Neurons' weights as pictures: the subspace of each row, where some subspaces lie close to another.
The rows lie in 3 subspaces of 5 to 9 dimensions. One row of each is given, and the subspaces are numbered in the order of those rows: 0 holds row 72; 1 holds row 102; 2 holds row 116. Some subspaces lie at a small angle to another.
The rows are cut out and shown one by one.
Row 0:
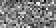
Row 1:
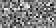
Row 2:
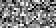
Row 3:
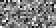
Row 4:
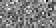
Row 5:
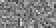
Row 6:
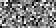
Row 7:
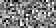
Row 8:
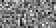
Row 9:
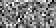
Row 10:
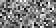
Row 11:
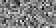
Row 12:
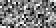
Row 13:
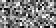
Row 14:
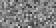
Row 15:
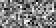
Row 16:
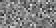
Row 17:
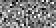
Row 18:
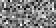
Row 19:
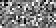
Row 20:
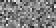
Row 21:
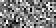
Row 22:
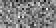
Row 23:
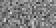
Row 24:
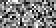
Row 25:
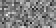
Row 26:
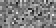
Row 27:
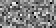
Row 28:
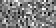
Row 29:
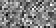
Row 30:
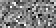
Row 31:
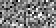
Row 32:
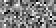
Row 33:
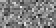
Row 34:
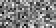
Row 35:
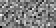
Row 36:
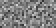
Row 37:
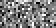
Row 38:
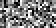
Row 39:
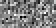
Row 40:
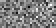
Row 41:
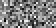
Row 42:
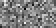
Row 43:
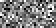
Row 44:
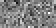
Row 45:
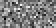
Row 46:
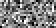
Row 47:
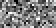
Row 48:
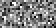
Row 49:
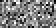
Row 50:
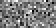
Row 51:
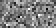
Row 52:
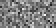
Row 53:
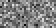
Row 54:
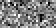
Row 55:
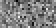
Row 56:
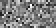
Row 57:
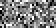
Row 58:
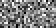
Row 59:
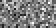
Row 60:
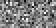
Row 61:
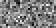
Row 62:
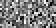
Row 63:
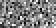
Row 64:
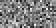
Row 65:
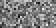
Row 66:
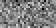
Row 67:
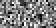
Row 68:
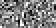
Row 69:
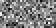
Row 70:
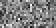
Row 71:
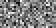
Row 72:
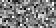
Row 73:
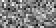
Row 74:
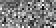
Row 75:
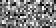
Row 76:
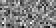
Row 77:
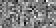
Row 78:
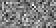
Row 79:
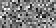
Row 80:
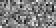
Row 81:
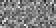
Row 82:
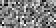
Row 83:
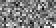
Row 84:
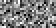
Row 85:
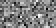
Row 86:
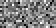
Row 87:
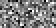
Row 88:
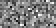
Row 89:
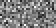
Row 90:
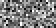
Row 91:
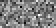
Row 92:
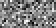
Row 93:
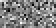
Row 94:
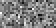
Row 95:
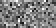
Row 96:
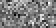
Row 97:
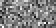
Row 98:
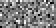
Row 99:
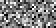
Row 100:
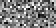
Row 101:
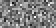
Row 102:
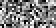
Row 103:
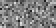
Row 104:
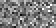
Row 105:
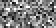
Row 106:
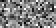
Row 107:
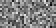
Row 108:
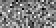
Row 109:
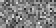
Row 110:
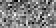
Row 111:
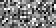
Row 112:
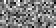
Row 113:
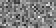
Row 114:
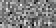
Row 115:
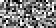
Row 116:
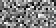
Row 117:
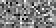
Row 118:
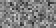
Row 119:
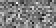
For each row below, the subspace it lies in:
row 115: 2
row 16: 1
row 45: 1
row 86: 2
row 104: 1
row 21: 1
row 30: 2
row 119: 1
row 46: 2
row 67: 1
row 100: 2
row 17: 2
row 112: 0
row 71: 2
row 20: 0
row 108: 2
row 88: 2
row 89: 2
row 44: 0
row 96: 1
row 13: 2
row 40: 1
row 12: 0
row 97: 1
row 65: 1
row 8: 0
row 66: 2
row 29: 0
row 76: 0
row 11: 2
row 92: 2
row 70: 1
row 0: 0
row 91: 2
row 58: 1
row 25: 0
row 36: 0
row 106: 2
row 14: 1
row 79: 1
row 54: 1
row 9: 1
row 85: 2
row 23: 1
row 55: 2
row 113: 0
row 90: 2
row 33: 2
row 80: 2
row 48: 1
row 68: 0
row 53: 0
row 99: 0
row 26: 0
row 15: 2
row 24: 0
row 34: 0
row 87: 0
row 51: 2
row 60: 0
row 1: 1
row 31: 1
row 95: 2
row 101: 1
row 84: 0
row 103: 0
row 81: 0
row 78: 0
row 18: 2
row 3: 0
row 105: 1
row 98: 2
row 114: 1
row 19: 0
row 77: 1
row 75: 0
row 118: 1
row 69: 1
